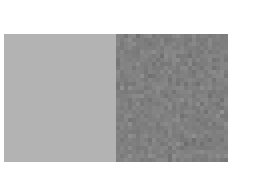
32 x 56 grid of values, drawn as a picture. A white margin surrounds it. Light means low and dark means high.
The table splits into one row of 2 panels. Panel 1,1: low, flat. Panel 1,2: middling, fine-grained, faint in contrast.
